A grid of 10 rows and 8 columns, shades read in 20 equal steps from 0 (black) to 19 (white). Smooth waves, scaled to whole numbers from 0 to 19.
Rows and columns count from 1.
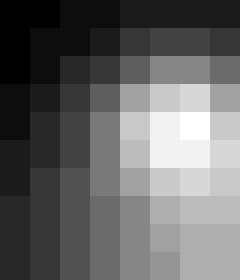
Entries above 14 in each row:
0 0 0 2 4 3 3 0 0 0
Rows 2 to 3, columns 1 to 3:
0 1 1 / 0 1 3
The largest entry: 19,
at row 5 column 7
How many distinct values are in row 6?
7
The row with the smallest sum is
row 1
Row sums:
10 22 43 69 85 85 79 72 69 68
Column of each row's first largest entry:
5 6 6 7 7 6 7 7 7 7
